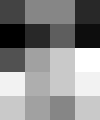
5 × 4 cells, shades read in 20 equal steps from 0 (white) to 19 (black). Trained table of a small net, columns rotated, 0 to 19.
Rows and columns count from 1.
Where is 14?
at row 1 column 1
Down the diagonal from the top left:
14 16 4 1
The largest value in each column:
19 16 12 18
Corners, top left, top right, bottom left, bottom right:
14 16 4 4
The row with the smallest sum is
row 4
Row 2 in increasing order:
12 16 18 19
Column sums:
51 45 38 39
